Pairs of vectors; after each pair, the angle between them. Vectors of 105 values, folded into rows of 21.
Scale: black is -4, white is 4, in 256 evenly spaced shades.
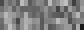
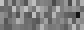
partly opposed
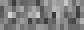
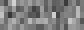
nearly opposite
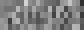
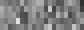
partly aligned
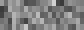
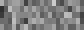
nearly parallel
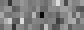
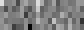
orthogonal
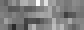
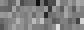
partly opposed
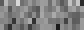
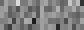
nearly parallel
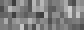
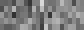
partly aligned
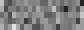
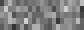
nearly opposite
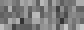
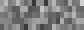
orthogonal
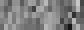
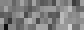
partly opposed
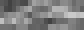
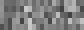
orthogonal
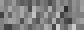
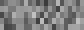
partly aligned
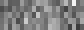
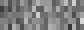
nearly parallel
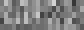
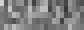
orthogonal
